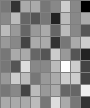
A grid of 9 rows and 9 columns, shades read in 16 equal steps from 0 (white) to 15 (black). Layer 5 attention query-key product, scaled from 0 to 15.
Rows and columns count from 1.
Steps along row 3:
up up down down up down up up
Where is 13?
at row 2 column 6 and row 5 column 9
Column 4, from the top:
5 10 6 5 9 7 8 4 4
